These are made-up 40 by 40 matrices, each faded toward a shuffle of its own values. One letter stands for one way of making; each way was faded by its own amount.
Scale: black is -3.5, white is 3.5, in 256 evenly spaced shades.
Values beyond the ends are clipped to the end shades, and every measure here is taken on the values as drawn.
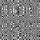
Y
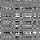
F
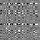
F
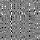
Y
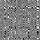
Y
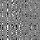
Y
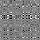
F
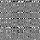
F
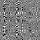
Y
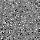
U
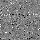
U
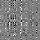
Y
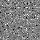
U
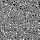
U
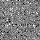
U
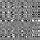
F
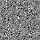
U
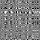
F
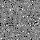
U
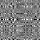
F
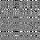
F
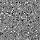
U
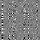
Y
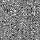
U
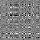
F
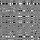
F
